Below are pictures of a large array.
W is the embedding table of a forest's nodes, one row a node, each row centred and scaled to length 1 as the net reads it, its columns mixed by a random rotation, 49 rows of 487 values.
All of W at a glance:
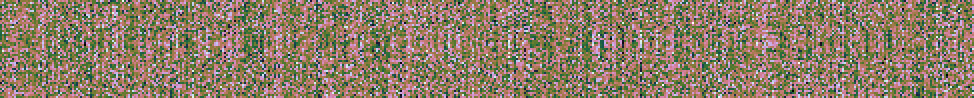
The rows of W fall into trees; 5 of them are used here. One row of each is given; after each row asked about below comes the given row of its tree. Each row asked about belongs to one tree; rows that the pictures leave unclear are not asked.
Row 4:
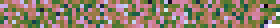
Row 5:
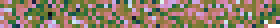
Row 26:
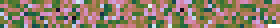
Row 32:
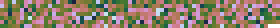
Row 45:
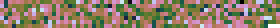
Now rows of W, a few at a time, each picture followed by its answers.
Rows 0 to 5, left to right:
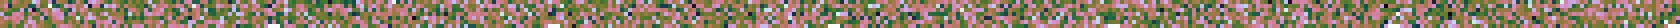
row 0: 32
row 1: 5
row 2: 45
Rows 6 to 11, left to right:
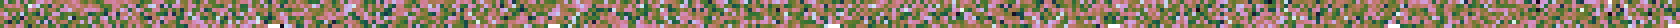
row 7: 26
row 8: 4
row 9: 26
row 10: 4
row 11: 45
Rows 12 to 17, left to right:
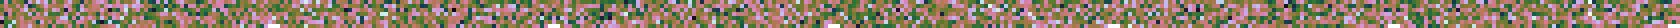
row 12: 4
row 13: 32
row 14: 5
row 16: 4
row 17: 26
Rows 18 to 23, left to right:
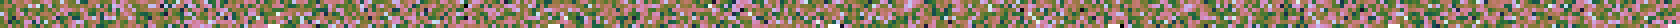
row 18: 26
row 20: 26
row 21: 26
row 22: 26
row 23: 26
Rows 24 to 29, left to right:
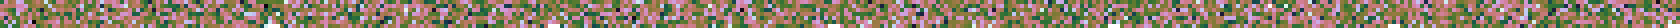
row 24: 4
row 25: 4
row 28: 26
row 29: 4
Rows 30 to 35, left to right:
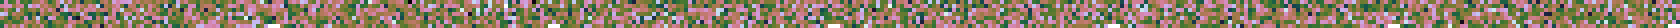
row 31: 45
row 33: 32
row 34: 4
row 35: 45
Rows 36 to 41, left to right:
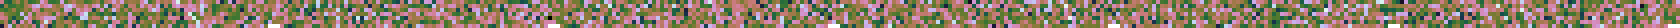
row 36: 26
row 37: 32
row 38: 32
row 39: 45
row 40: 45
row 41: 26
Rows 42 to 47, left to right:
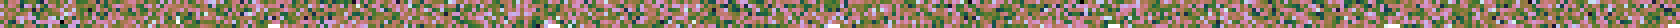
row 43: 5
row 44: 4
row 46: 4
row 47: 45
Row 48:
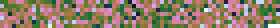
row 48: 45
